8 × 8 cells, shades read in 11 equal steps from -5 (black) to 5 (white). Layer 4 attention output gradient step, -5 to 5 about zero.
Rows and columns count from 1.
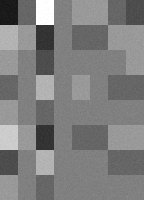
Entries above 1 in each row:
1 1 0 1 0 1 1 0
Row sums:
-1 0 0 0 0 1 -2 0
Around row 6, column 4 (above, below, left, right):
0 0 -3 -1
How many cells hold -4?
1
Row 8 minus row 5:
0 0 0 0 0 0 0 0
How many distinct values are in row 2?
5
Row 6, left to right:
3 1 -3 0 -1 -1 1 1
